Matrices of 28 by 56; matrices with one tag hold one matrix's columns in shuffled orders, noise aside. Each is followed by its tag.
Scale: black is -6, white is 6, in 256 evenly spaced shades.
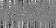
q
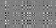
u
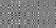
u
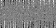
q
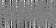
q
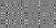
u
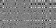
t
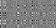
u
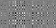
u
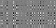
u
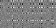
t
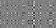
u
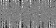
q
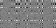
t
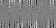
q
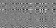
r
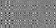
u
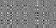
u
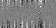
q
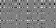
t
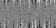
q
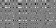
t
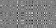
u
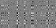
u
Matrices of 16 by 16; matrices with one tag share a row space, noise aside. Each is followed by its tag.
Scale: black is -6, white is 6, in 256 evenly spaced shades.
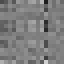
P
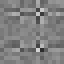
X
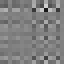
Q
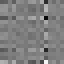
P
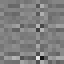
X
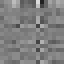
X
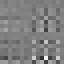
Q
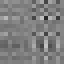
Q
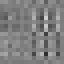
Q
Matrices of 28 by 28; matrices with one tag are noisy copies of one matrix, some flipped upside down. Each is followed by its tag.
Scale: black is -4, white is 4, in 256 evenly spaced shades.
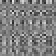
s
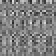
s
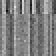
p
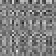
s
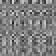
s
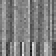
p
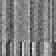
p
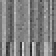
p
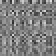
s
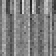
p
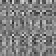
s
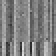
p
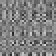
s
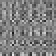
s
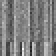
p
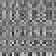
s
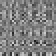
s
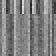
p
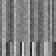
p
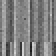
p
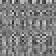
s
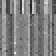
p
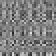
s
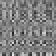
s
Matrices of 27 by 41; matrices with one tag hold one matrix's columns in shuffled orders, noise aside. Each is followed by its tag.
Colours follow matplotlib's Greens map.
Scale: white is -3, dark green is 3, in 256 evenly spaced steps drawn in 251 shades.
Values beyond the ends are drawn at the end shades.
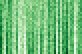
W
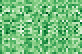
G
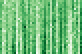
W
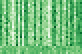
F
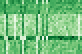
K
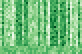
F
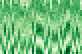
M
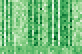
F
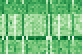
K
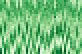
M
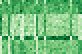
K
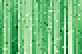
W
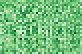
G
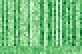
F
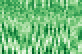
M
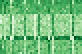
K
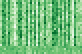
F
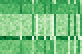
K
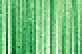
W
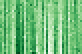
W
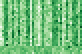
F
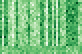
F
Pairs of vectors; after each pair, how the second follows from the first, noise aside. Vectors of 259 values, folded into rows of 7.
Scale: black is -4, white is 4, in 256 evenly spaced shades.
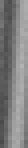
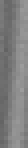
shrunk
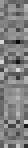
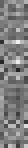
negated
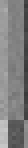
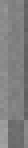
shrunk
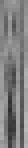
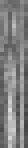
negated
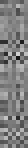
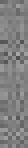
shrunk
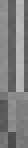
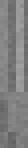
shrunk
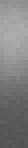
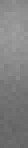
shrunk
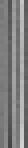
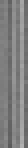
shrunk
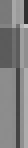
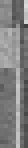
negated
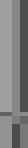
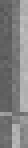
negated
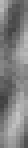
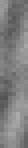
shrunk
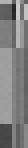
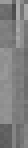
shrunk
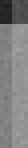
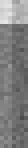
negated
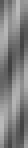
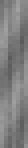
shrunk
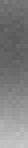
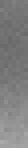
shrunk
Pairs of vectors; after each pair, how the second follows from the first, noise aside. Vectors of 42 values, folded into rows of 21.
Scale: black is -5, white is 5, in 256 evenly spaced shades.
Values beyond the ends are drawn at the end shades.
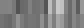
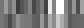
scaled up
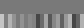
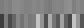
negated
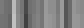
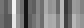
scaled up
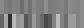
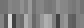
negated
